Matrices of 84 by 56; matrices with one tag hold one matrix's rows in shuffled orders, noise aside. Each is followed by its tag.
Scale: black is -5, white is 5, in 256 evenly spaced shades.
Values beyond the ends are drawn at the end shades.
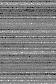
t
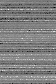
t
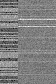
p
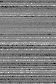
t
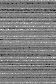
t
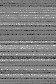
t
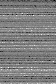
t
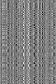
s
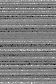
t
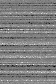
t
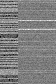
p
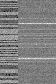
p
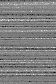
t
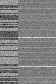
p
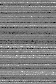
t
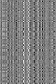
s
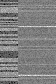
p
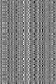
s
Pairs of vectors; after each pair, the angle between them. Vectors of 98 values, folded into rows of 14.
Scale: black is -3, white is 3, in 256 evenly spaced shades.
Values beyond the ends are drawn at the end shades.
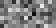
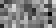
partly aligned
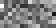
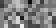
partly opposed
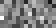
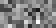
orthogonal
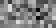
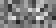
nearly opposite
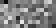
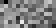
nearly parallel
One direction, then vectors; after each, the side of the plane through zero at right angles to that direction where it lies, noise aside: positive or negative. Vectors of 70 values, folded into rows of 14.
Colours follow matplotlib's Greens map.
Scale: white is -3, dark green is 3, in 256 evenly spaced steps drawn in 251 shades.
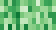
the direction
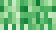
negative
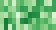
negative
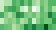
positive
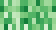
negative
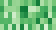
negative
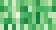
negative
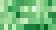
positive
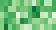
negative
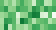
negative
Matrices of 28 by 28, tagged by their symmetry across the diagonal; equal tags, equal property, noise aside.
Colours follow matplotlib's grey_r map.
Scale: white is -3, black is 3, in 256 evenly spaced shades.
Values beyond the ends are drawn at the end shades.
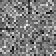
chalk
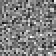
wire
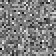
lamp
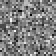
lamp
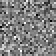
lamp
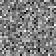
wire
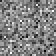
chalk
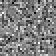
lamp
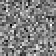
wire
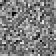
chalk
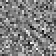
lamp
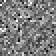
chalk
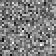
wire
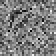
chalk
